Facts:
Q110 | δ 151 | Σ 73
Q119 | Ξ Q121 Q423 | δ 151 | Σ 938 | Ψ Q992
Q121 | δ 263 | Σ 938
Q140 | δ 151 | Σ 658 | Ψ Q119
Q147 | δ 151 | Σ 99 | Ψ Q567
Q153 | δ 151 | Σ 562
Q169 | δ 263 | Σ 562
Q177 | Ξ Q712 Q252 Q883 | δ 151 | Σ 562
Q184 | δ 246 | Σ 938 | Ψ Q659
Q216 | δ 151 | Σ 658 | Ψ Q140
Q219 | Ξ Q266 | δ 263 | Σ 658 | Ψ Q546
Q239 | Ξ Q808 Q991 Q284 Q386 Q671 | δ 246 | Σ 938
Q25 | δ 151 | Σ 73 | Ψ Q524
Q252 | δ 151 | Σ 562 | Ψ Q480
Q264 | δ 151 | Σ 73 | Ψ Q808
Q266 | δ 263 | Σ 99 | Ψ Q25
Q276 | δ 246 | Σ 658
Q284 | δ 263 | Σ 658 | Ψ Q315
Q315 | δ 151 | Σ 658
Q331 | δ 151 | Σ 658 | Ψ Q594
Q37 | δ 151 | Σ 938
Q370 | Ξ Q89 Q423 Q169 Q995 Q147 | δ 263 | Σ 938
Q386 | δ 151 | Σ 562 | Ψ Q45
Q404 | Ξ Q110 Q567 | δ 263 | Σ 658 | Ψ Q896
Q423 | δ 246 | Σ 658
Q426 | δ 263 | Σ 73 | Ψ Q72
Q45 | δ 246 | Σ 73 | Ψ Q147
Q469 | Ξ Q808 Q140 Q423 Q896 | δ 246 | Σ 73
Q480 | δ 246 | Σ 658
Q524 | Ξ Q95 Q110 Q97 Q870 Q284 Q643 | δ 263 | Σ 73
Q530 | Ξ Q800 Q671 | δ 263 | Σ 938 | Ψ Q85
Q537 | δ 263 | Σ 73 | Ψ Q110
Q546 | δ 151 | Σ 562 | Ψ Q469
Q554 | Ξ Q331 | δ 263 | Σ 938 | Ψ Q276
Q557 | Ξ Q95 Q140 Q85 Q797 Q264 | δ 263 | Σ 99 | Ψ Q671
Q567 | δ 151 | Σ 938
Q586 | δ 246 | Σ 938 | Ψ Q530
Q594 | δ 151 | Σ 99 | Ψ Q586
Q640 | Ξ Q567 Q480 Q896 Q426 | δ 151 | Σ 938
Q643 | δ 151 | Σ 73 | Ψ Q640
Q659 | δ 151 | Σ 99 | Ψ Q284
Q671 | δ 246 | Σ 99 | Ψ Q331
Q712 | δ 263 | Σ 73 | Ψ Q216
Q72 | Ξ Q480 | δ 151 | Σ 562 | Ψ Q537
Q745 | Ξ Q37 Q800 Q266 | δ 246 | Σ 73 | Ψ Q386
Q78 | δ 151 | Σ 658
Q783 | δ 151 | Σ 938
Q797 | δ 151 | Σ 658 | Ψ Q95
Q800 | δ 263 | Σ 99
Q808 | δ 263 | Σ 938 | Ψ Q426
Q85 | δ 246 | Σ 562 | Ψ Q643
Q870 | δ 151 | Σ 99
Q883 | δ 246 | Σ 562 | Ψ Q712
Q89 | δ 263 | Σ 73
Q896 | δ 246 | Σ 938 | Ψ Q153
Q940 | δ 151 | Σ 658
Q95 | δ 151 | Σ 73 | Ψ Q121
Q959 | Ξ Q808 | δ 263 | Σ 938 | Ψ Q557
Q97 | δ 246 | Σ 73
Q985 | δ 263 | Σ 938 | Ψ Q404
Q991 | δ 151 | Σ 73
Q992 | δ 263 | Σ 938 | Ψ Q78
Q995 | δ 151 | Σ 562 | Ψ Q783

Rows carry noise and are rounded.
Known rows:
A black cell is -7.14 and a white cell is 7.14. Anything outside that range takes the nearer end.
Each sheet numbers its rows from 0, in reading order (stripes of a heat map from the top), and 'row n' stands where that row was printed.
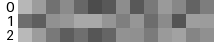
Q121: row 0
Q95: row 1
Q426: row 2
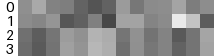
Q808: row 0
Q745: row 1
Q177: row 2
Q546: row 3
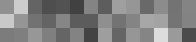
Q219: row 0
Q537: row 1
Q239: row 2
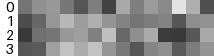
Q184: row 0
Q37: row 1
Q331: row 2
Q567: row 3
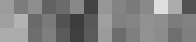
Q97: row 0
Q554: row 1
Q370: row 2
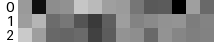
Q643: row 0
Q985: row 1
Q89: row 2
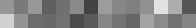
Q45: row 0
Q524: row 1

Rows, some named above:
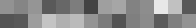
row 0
Q745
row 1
Q567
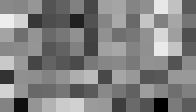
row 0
Q745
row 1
Q712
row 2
Q469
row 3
Q745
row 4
Q169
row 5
Q797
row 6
Q524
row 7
Q640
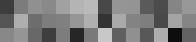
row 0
Q940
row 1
Q216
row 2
Q557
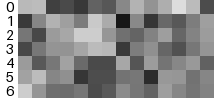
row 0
Q883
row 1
Q78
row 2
Q110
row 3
Q315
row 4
Q586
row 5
Q992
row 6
Q524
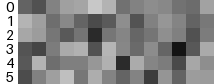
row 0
Q72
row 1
Q121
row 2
Q800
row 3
Q594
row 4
Q216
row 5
Q119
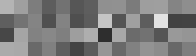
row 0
Q426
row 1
Q671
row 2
Q140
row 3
Q370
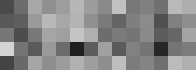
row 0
Q264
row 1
Q783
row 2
Q153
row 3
Q530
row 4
Q264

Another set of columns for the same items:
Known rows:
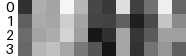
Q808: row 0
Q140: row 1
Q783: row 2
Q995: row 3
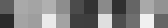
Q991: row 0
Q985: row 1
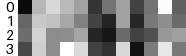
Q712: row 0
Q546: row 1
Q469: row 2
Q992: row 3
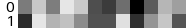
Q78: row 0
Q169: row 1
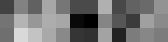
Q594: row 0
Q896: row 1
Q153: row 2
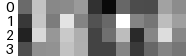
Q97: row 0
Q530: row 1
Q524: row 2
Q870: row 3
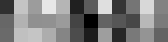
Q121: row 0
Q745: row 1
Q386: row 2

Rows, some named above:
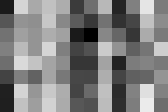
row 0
Q537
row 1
Q797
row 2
Q184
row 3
Q640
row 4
Q153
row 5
Q594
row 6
Q524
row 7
Q426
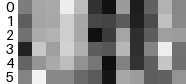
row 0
Q119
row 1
Q140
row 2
Q567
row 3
Q426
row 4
Q264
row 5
Q85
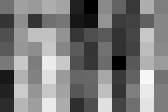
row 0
Q184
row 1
Q671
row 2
Q216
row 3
Q797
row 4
Q78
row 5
Q219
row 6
Q89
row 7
Q370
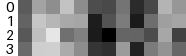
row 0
Q940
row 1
Q110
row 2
Q883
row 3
Q72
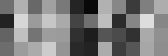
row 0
Q586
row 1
Q524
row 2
Q423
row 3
Q37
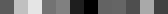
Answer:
Q883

